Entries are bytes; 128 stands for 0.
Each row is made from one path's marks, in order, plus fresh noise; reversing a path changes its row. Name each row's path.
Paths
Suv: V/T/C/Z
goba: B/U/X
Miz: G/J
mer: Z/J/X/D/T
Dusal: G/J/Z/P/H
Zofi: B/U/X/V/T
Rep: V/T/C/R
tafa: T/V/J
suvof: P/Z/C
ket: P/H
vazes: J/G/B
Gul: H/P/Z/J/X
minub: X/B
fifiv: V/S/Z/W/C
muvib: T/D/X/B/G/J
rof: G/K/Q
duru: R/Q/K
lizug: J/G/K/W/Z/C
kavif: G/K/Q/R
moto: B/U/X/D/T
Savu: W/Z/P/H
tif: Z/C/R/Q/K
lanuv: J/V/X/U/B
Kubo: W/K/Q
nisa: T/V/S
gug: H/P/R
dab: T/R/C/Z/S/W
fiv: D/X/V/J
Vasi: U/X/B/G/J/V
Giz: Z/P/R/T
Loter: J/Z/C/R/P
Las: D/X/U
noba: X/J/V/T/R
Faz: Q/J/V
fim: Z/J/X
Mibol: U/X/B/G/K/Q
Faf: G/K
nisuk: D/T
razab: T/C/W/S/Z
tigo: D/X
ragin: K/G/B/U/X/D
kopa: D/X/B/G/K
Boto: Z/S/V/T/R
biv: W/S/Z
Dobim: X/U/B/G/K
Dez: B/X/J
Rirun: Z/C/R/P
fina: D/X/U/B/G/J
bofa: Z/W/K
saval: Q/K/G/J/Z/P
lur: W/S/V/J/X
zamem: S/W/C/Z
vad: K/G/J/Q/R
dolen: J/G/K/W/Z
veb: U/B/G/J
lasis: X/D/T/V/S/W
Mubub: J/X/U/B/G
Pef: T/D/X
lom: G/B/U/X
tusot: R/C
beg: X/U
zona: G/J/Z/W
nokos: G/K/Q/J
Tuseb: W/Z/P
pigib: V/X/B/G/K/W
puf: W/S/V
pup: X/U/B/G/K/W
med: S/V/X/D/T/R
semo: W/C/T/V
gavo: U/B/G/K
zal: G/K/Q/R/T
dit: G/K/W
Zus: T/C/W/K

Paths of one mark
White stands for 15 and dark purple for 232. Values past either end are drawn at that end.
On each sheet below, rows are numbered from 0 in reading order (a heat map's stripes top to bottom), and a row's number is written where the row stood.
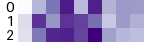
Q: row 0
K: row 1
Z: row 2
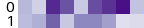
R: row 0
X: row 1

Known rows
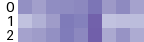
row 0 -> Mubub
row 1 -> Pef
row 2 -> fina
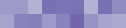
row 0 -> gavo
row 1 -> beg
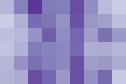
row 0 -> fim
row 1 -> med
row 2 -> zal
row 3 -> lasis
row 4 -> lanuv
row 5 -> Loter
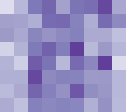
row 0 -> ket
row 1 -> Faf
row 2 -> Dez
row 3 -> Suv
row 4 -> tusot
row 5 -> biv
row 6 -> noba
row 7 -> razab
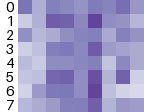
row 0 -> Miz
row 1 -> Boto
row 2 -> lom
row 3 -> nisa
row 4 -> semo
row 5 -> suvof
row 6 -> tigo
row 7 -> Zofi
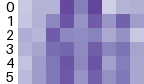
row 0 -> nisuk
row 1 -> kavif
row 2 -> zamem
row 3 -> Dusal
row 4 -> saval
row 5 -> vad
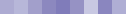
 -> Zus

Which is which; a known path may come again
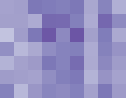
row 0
lizug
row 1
Faf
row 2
saval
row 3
lom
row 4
Mibol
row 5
goba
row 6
vazes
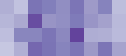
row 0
dab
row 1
lur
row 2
Las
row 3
Savu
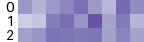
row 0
dit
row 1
Rep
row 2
dolen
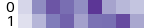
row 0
fiv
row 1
ket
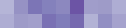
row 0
lanuv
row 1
ragin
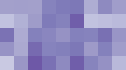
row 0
Dobim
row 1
Pef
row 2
Miz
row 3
zona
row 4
Gul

